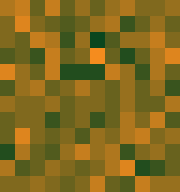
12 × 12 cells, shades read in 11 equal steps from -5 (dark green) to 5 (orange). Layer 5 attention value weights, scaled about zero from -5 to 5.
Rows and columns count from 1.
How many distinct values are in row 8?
6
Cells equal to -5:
1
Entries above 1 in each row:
4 2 3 4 4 2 1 2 3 3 3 2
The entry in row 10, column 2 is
2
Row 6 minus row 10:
2 -1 3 1 -1 -1 -1 -3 4 -1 0 -2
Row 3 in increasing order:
-5 -3 -2 -1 0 0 1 1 1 2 3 3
